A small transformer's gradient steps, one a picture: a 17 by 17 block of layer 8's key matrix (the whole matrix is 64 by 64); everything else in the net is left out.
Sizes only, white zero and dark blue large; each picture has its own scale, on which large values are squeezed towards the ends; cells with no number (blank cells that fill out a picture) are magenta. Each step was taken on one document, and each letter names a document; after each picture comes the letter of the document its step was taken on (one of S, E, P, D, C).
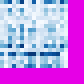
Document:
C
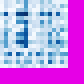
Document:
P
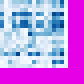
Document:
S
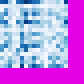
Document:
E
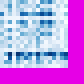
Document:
P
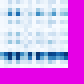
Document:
P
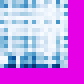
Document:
E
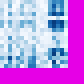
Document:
S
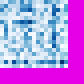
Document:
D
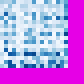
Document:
D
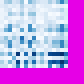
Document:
C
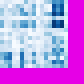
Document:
S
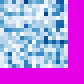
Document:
C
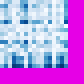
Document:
E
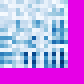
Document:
S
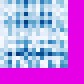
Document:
P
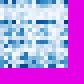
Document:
E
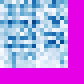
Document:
D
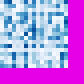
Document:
E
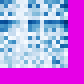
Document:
D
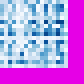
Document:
D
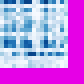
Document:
C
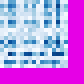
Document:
D
